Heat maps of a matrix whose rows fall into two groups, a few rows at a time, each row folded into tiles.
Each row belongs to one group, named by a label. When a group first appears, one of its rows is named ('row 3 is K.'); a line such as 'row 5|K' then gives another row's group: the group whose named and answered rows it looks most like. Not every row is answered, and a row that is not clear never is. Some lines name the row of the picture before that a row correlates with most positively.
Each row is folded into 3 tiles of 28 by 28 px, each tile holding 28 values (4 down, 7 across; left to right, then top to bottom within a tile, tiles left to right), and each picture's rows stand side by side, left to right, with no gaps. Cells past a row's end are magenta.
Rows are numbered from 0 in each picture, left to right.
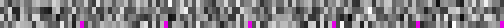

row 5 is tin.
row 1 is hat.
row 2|hat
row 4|hat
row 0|hat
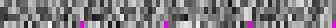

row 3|hat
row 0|hat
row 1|hat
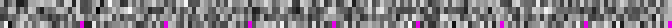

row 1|tin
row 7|hat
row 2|tin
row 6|tin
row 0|hat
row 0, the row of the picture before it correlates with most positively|0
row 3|hat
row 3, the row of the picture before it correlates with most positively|2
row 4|tin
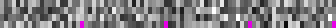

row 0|hat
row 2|tin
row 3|hat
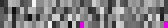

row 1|tin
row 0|tin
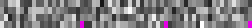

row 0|tin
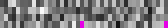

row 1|hat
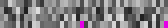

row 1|hat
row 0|tin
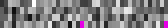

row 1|tin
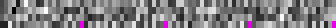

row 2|tin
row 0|tin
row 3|hat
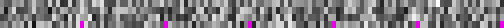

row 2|hat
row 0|hat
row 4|hat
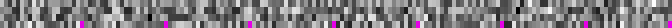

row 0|hat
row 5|tin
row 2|hat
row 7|tin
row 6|tin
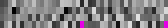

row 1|hat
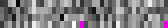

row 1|tin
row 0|tin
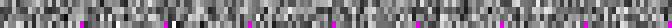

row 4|tin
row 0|hat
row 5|hat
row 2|hat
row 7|tin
